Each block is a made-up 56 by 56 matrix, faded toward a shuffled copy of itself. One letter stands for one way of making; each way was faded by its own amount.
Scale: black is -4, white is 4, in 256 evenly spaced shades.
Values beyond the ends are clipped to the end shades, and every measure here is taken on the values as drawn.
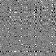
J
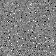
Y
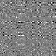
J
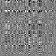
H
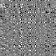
J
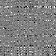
J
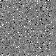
Y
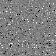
Y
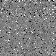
Y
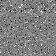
Y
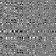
J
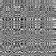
H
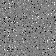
Y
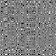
J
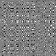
J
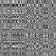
H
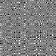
J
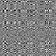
H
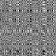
H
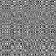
H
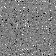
Y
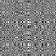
H
